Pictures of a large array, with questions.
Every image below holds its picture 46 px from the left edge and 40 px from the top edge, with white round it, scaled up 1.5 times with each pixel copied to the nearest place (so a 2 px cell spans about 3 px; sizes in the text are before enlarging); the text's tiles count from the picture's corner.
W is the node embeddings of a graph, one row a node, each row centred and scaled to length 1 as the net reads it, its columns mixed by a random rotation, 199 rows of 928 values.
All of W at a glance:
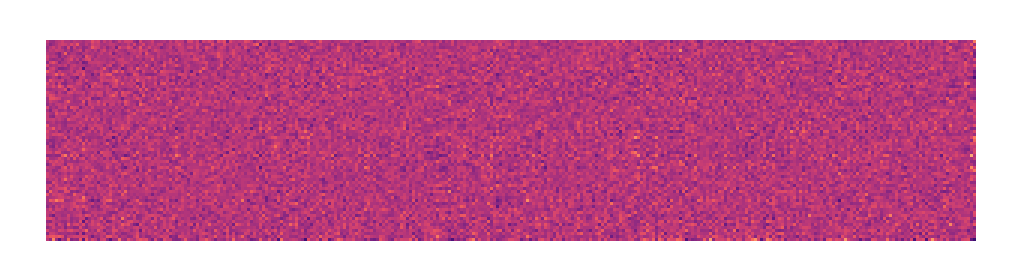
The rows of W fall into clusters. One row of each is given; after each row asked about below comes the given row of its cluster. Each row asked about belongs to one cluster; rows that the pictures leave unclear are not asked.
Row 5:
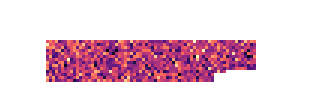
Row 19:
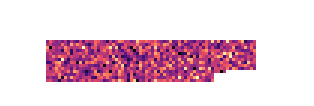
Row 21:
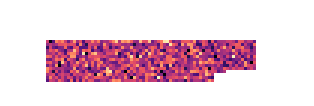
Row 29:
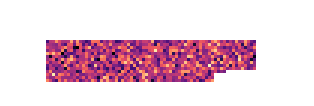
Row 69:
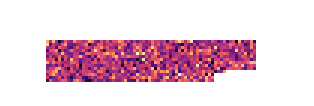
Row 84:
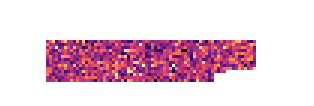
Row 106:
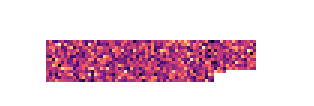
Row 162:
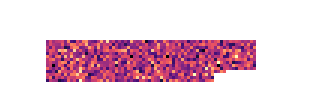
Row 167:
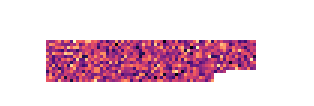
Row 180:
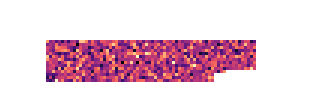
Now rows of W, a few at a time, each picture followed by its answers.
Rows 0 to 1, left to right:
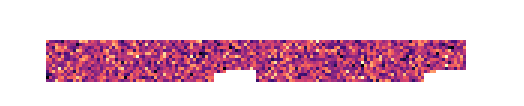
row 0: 180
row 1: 162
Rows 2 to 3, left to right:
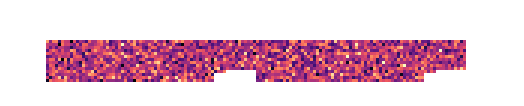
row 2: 69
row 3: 180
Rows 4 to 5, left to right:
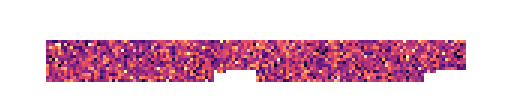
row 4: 106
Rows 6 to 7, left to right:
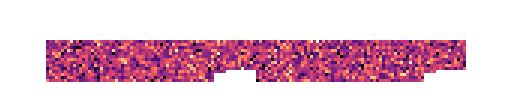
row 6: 29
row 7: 162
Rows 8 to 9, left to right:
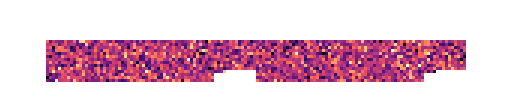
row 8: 180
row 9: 29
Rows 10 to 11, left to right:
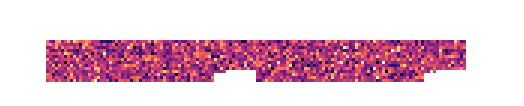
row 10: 167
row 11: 180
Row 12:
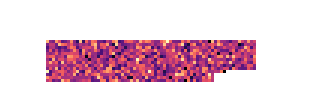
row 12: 21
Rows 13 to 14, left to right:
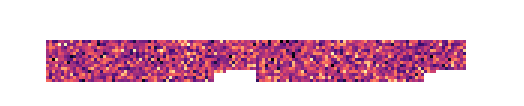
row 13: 106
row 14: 69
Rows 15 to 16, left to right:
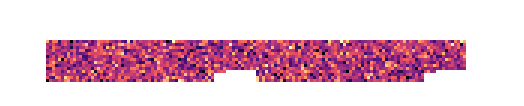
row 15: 69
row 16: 5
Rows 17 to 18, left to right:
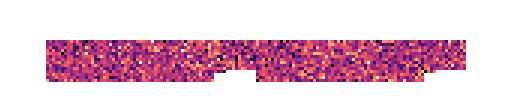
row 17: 29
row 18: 69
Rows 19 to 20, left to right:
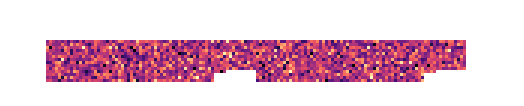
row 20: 162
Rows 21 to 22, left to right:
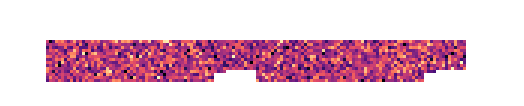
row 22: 29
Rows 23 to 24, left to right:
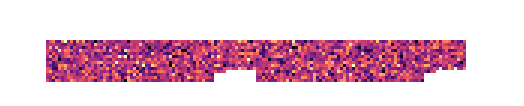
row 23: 84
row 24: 84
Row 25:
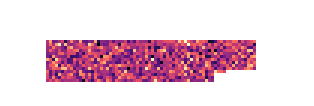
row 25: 106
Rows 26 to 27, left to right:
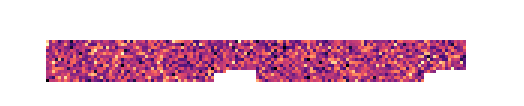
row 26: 69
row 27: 29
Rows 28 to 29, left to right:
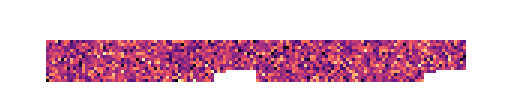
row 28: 69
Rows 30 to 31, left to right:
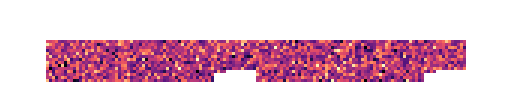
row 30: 5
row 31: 84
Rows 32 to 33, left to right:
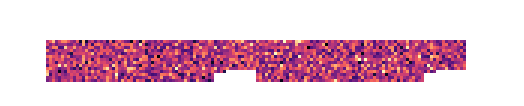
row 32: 84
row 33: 167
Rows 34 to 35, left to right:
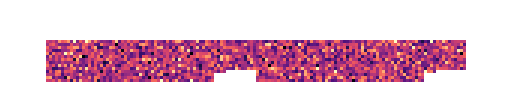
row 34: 167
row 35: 106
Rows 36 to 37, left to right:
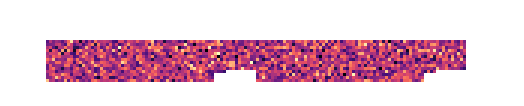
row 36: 29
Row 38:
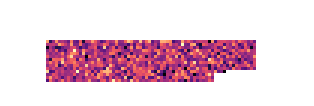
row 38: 21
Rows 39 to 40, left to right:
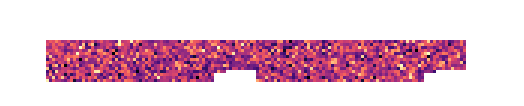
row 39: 5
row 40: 29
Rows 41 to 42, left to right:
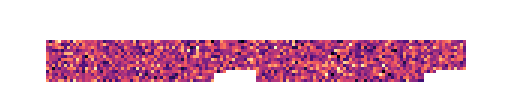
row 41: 167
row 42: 84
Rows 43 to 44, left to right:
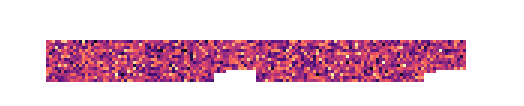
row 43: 84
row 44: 180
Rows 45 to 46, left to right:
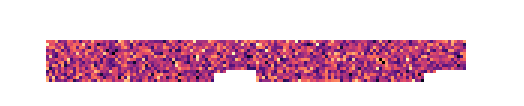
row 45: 5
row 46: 5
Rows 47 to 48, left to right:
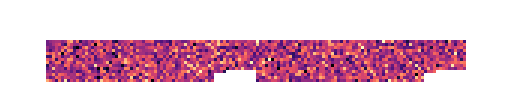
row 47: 29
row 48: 69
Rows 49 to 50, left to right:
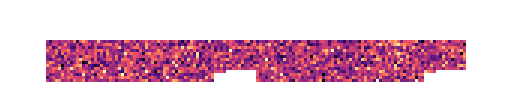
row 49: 180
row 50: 106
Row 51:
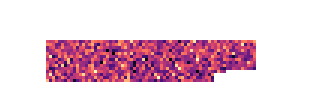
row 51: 5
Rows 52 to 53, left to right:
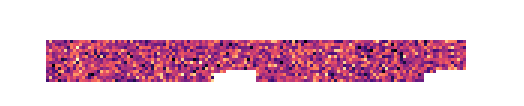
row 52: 162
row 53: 84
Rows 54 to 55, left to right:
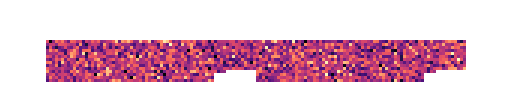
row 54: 21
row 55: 84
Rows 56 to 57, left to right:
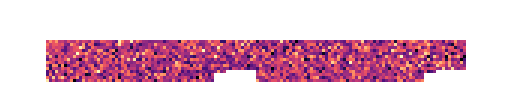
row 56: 5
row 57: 29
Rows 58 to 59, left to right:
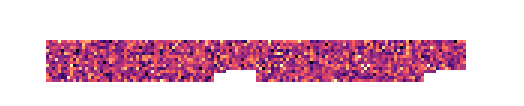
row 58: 167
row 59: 167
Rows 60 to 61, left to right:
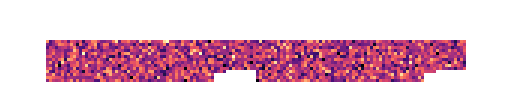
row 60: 21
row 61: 162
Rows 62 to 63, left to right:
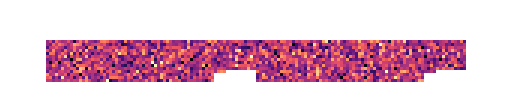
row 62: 162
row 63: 21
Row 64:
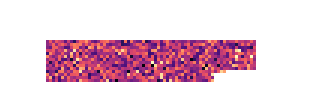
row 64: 162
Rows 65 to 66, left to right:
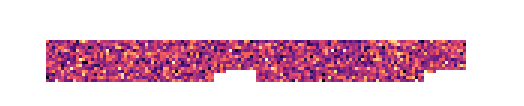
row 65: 180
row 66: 106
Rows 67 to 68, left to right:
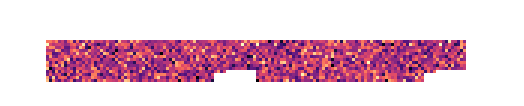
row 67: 5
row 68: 69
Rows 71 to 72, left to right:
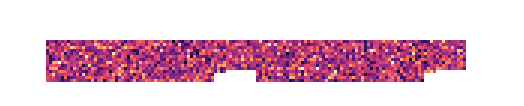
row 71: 19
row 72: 106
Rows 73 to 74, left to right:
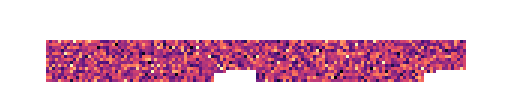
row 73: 167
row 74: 180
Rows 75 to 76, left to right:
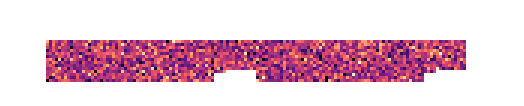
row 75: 69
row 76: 19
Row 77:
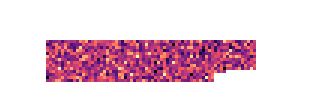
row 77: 180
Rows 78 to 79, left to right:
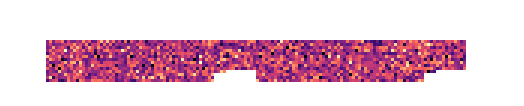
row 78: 162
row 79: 29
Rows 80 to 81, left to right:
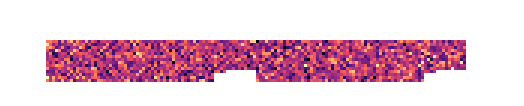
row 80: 5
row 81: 29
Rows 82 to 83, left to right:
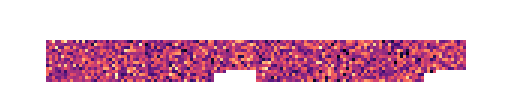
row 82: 84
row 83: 19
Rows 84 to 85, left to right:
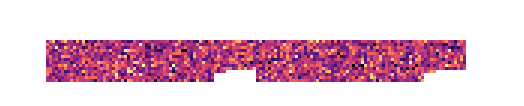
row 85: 162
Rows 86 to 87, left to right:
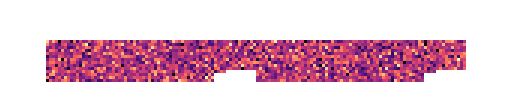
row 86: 69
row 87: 84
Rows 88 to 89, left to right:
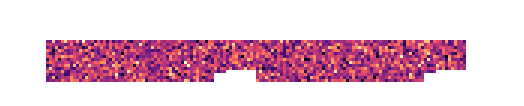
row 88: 84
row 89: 29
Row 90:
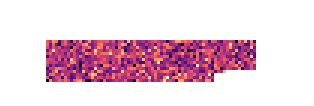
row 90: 69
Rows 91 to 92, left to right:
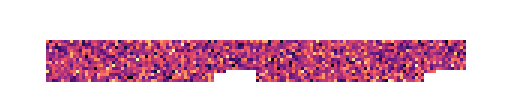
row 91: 21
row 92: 69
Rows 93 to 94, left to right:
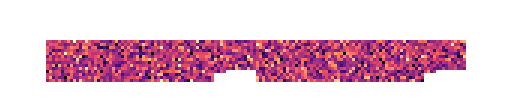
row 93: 167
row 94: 5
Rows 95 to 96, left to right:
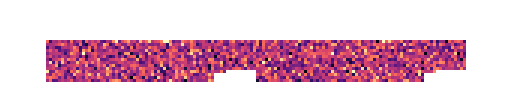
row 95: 21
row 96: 69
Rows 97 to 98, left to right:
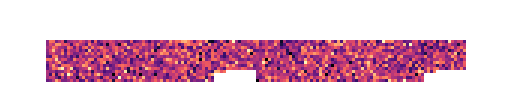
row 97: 106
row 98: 69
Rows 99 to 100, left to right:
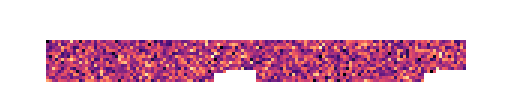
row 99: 29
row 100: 19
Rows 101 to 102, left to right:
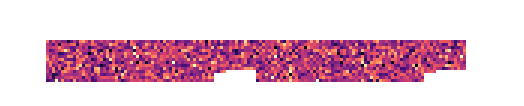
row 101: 180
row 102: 162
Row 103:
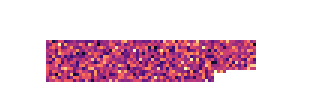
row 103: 106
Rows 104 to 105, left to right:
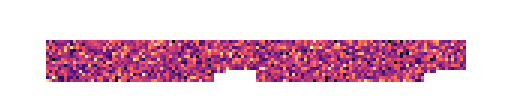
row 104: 19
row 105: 19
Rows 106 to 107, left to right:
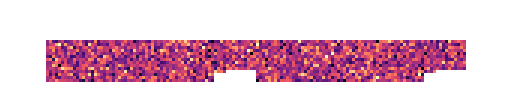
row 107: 69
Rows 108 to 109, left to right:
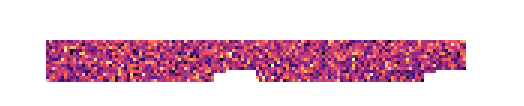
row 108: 19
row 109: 5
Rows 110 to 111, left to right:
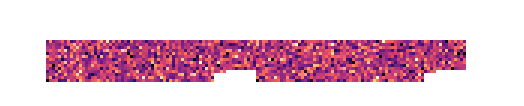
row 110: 162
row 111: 69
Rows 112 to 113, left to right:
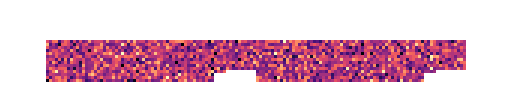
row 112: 69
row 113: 167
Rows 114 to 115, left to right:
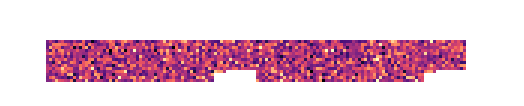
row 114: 106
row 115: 106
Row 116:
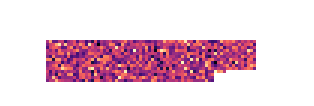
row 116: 106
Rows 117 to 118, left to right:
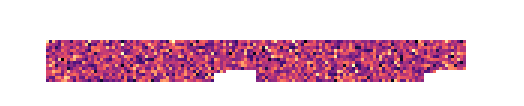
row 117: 69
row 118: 84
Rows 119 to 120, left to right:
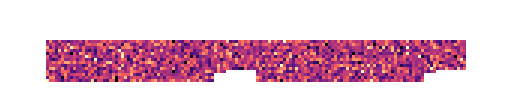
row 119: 19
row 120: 167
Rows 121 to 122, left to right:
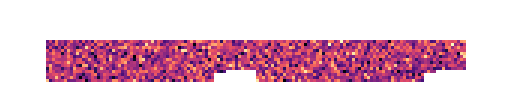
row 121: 29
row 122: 5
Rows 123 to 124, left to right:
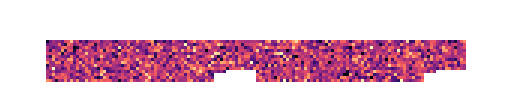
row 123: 29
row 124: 167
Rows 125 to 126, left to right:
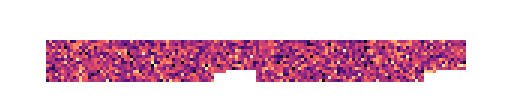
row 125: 162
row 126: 106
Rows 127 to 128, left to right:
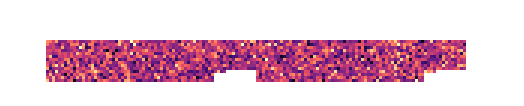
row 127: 5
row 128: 106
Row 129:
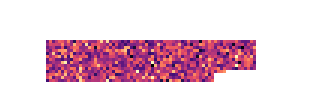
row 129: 162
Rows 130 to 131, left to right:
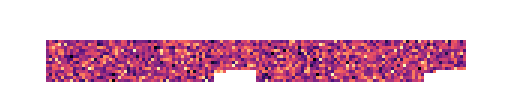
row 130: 106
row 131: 180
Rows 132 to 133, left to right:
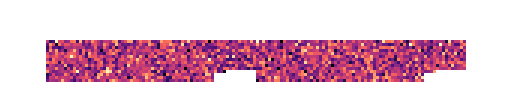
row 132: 21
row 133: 69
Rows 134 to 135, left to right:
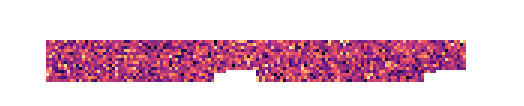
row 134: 84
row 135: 5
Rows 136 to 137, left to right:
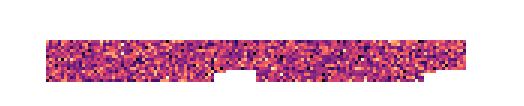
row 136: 69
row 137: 106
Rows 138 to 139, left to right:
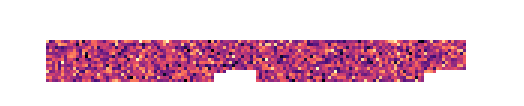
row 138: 21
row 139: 106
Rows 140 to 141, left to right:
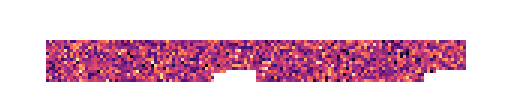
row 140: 162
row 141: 19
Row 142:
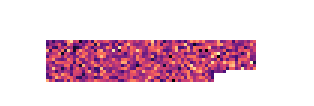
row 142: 29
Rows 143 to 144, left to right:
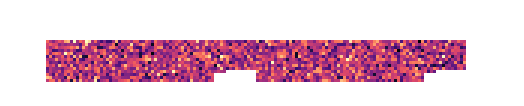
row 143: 167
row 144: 21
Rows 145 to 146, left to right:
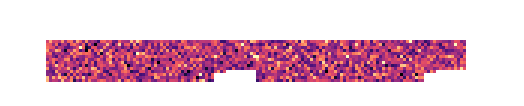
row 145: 5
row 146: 180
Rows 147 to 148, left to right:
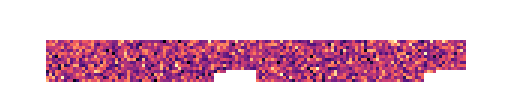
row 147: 5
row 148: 106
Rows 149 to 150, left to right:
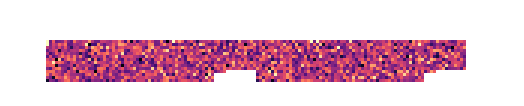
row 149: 69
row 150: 162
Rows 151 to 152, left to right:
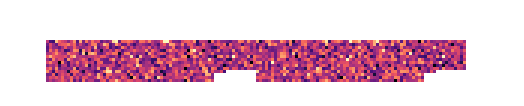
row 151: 21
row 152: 21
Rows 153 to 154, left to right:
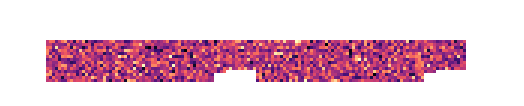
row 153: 84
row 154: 167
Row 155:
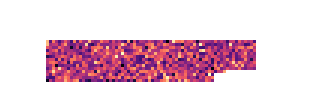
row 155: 69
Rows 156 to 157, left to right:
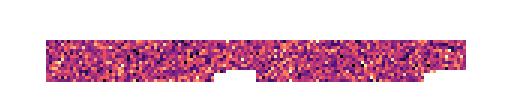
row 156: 19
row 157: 162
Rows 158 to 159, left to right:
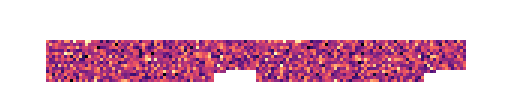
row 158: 167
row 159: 167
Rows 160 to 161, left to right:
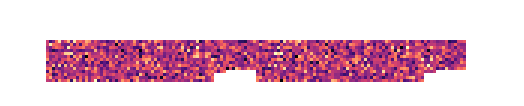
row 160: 167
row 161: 167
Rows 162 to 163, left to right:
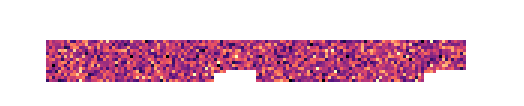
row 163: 106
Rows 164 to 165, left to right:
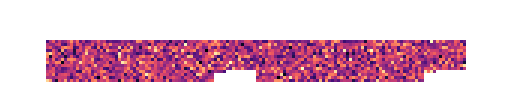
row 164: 29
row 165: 106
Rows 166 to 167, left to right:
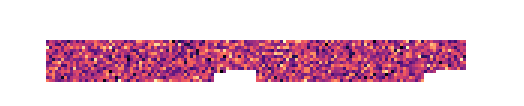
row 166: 19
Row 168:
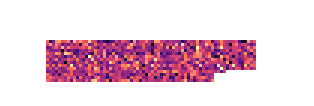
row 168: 167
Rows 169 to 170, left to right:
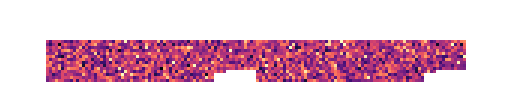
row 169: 180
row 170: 5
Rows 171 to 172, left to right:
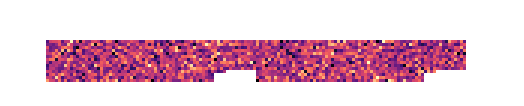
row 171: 29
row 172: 69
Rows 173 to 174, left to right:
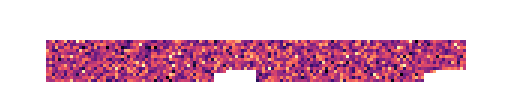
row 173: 84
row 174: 180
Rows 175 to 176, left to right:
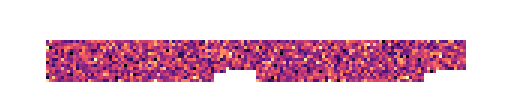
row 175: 19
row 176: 19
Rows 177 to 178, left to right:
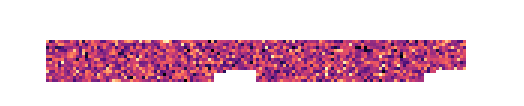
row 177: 21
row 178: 84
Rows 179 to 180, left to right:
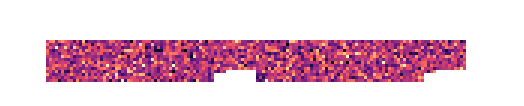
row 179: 84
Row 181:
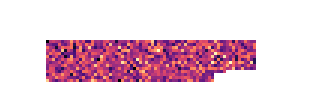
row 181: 29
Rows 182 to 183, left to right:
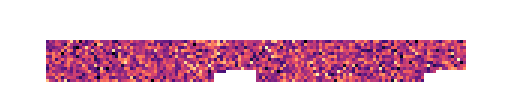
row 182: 29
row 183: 84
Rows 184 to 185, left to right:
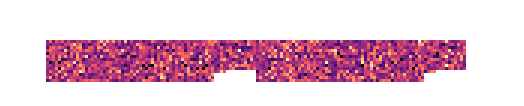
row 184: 162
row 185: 162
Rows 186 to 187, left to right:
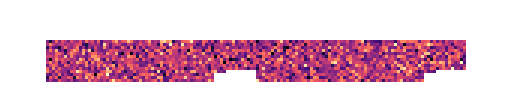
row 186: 21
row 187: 29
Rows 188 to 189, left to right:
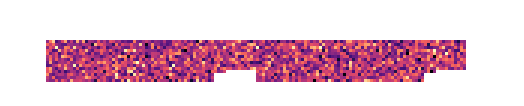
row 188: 84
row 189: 19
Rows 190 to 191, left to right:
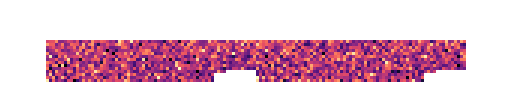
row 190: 5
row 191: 5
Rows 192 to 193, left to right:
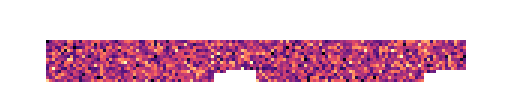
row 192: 29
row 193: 29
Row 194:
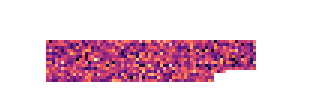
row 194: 21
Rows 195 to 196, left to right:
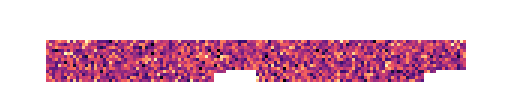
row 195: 167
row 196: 5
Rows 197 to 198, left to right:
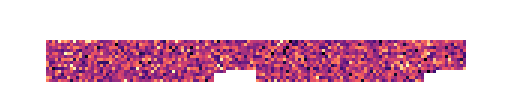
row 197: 167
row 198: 29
